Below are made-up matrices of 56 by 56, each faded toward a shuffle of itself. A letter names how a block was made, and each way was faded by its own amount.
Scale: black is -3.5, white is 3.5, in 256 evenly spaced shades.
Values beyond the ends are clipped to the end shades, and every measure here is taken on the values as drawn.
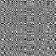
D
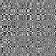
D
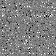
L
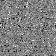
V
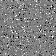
L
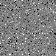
L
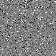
L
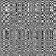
D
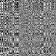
D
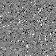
L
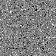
V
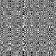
D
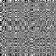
D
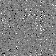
L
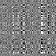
D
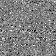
V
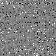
L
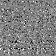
V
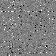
L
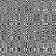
D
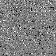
V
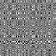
D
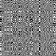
D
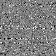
V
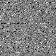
V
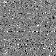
V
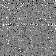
L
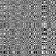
D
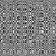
D
